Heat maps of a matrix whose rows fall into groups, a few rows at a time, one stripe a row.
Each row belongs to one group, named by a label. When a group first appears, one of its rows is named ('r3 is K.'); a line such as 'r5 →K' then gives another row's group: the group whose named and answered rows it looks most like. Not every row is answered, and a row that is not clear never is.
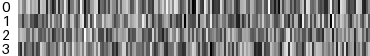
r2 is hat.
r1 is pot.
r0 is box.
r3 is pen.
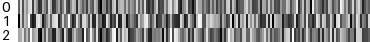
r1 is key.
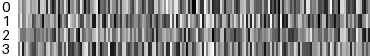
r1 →key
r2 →box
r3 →key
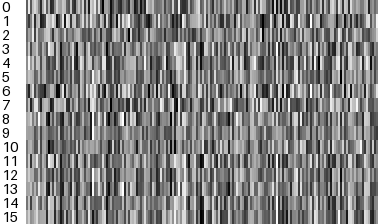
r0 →key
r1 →pen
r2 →key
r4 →hat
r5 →hat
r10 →hat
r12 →hat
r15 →box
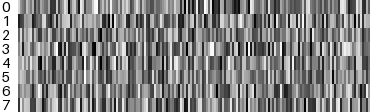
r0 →box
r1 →pen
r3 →key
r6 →key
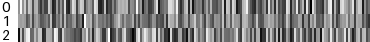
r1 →hat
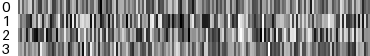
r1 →pen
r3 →box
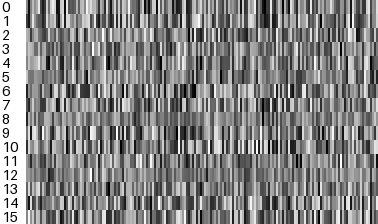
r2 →pot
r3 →hat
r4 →box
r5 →box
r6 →key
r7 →pen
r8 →key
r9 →key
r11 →pot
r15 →hat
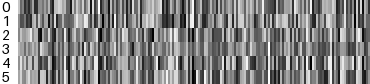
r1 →pen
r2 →box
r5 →box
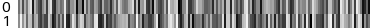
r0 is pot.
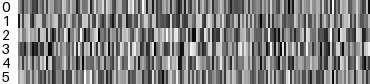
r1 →key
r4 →pot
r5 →hat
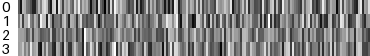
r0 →pen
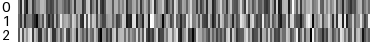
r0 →pen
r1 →pen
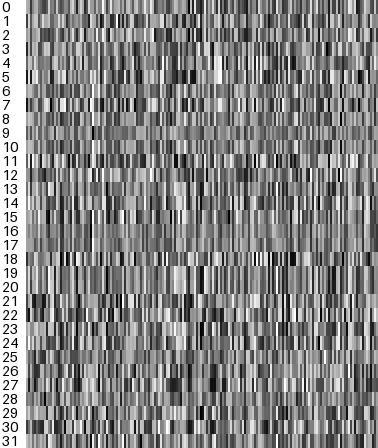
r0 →pot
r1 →key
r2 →pot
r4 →key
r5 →key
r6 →hat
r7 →key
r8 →hat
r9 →pot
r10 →hat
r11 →key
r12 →pot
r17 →hat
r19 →pot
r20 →pot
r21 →pen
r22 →pen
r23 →box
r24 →hat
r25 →pen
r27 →pen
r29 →box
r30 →pen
